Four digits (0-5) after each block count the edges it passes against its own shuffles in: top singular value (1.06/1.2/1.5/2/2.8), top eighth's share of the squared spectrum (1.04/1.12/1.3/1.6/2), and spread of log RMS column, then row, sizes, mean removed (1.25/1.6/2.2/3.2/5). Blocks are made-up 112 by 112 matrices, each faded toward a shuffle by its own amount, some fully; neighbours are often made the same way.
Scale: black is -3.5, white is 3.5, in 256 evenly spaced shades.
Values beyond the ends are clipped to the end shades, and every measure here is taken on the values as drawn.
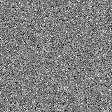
0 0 0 0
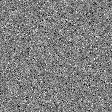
0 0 0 0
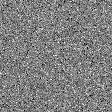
0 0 0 0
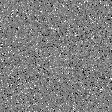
2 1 0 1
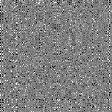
5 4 3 2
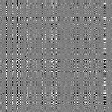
5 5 4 4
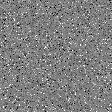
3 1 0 0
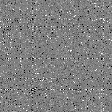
4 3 2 2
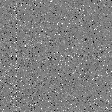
3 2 1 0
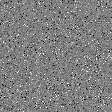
2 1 0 0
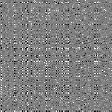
5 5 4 3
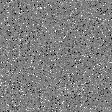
2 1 0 0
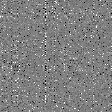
4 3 2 1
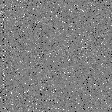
3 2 1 0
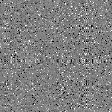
4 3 2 2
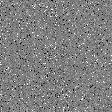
3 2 1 0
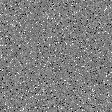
2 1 0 0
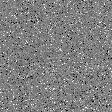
2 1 0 0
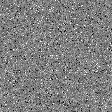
3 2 0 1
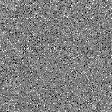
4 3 1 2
